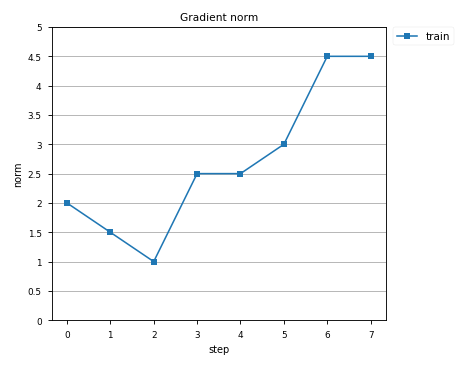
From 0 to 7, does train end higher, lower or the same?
higher
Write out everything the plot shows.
Title: Gradient norm
x-axis: step, ticks 0 1 2 3 4 5 6 7
y-axis: norm, ticks 0 0.5 1 1.5 2 2.5 3 3.5 4 4.5 5
Legend: train
Values:
train: 2 1.5 1 2.5 2.5 3 4.5 4.5
